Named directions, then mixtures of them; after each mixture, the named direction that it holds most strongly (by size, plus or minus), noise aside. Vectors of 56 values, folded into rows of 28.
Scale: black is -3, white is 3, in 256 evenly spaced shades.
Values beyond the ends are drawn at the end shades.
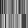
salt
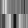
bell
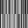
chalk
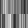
bell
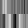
bell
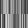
chalk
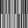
chalk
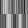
bell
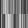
bell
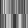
bell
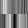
bell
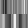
bell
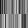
salt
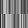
chalk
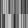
bell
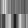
bell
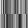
salt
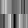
bell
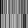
salt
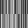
chalk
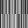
chalk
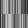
chalk
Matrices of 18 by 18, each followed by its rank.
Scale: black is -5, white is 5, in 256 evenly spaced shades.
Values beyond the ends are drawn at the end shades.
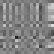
two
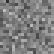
full rank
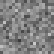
full rank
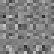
three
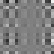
one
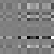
one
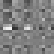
two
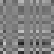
one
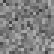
full rank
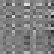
two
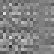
three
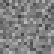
full rank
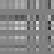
one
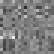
three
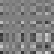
one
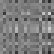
two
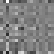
two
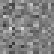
three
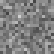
full rank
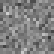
full rank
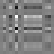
one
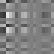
one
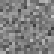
full rank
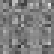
three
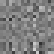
three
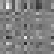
two
